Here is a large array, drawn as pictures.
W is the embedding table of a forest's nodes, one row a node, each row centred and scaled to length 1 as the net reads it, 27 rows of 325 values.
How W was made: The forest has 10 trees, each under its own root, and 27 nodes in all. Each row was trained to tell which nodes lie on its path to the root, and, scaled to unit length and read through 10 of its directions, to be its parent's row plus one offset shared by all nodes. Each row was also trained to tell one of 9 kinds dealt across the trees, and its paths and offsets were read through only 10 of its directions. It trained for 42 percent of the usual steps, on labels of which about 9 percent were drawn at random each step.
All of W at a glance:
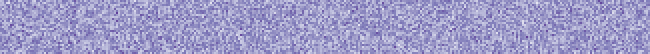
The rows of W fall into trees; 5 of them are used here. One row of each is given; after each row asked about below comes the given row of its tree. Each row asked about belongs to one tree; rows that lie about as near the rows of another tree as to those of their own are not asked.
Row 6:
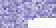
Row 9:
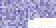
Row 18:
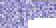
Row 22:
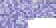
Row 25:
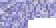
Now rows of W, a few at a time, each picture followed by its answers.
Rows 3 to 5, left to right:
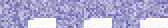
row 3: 25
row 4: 9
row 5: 6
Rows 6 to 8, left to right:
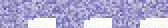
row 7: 18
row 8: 6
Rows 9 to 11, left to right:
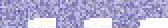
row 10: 25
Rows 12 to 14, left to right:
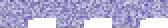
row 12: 22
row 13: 6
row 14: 25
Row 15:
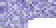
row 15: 18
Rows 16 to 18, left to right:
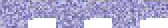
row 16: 6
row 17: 6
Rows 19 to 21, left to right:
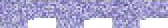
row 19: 18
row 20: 9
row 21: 9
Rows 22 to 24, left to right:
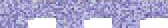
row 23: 9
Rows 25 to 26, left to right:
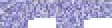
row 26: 25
